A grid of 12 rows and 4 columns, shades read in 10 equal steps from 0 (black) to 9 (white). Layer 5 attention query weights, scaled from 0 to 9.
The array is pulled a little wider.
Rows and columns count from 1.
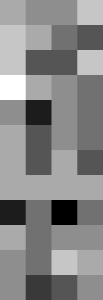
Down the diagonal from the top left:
6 6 3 4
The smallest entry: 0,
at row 9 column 3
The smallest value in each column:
1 1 0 3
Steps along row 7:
down up down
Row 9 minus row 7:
-5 1 -6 1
